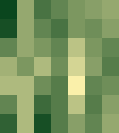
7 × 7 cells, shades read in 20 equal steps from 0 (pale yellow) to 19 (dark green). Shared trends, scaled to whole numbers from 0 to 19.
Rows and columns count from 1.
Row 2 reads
18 8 12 14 10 11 9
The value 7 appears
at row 4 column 1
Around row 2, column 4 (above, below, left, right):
12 12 12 10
